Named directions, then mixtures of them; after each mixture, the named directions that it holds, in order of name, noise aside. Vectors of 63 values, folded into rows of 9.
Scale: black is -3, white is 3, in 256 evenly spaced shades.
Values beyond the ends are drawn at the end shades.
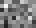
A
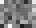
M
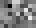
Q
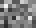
A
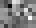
Q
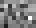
A, Q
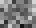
A, M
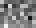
A, Q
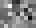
Q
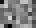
A, M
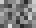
M, Q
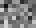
A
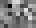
Q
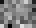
M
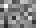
A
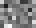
A, M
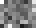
M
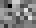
Q
